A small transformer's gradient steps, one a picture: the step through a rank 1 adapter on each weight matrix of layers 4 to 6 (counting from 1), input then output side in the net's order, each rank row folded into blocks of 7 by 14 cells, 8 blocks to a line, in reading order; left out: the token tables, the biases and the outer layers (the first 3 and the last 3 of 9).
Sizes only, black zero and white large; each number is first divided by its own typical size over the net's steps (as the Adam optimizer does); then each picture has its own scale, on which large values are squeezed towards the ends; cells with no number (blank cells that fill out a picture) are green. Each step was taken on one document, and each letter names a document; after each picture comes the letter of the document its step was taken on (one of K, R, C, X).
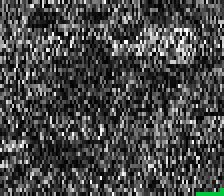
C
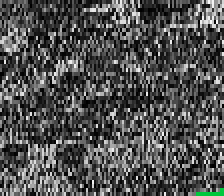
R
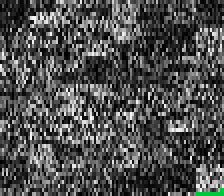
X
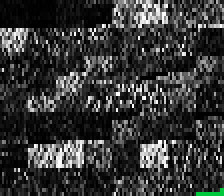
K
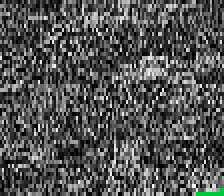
X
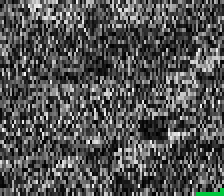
X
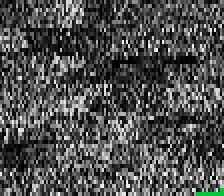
X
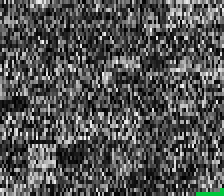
R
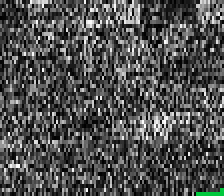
C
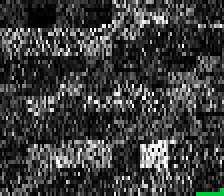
K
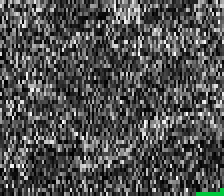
C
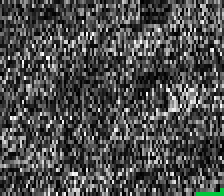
C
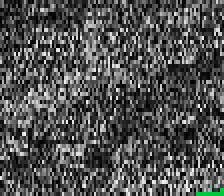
C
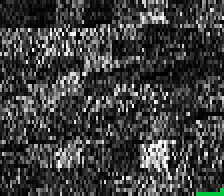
K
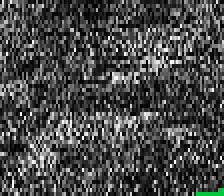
C
